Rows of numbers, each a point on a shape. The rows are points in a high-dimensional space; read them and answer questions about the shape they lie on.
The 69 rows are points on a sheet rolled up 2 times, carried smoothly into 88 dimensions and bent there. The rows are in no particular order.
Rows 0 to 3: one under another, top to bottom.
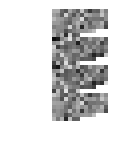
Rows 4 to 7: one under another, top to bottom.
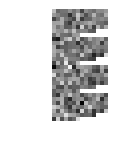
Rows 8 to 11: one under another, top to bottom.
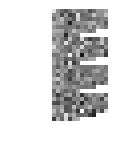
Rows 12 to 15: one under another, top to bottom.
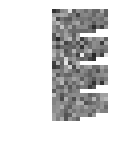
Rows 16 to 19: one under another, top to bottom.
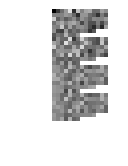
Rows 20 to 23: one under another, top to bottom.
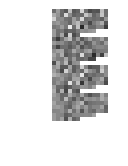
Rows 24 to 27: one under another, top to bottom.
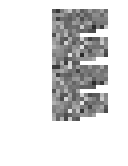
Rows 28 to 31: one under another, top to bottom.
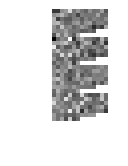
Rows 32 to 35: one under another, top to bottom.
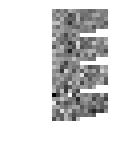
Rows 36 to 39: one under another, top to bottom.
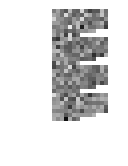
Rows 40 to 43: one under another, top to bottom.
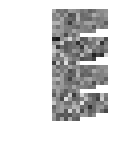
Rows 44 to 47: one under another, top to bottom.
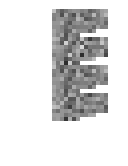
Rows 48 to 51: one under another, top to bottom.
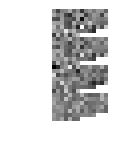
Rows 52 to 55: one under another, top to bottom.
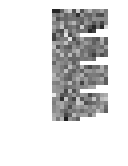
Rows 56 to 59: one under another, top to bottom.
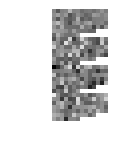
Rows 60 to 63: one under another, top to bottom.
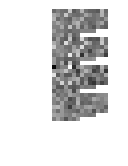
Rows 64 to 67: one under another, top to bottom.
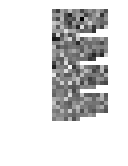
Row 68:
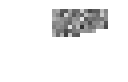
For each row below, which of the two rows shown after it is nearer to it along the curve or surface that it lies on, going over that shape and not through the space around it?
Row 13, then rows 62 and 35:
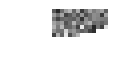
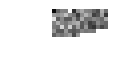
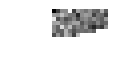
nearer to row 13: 35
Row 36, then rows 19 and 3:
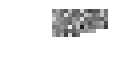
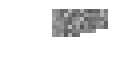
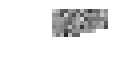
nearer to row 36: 3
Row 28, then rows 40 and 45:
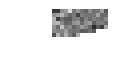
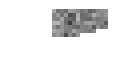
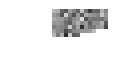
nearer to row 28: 40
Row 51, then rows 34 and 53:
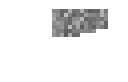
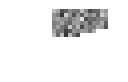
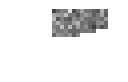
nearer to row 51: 53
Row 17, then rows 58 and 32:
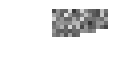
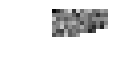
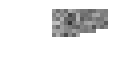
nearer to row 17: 58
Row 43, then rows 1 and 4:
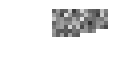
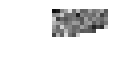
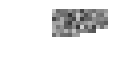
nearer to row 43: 1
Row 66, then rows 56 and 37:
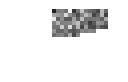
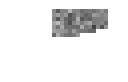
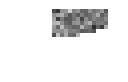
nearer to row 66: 37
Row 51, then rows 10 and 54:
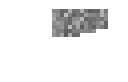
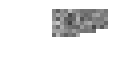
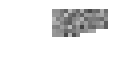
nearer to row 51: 54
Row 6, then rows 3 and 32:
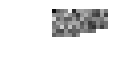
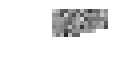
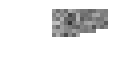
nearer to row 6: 3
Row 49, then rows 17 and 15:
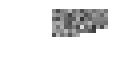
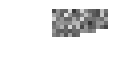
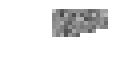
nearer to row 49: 15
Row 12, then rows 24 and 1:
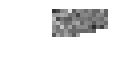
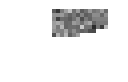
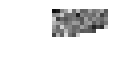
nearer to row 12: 24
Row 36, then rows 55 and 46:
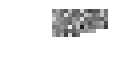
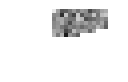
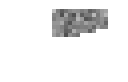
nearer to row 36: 55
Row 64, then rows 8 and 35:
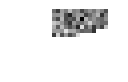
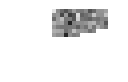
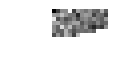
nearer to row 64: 35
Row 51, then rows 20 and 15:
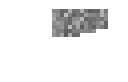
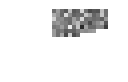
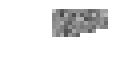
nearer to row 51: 15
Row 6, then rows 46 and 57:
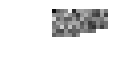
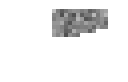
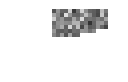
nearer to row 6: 57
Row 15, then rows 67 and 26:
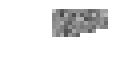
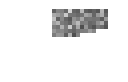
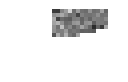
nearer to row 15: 67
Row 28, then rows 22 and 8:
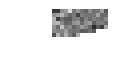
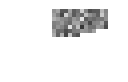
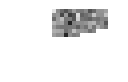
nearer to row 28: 8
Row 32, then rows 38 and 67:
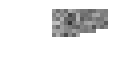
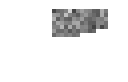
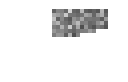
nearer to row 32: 67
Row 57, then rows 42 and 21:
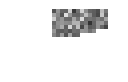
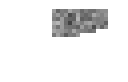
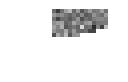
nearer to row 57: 21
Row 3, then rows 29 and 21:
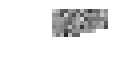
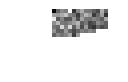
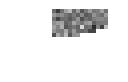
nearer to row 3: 29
